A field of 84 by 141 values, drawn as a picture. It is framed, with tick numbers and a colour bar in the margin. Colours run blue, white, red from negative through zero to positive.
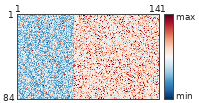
On average the colour sits 50% of the way up the scale. No regular stripes run through it. The right part is higher, past a seam about 40% of the way across.
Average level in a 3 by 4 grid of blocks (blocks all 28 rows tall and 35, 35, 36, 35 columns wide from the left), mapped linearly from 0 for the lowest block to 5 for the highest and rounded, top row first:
0255 / 0255 / 0255
